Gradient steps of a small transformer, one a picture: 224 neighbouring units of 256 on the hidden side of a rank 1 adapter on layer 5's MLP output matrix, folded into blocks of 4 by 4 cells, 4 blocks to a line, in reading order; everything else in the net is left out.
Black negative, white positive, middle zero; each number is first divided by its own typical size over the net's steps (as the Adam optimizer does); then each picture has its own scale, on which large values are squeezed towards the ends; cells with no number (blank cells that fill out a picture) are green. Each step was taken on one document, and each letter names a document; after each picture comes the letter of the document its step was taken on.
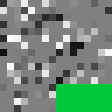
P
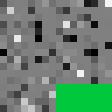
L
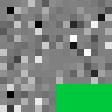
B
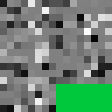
B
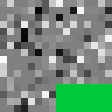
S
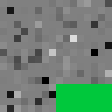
L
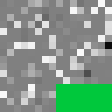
S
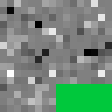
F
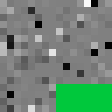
L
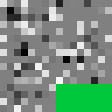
P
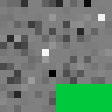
F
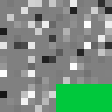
S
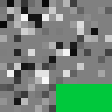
P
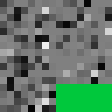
B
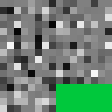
B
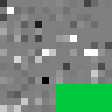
L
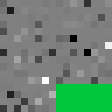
L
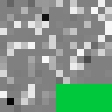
S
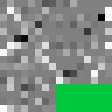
B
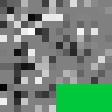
P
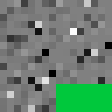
F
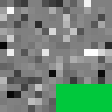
F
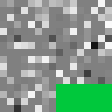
S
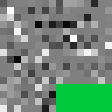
B
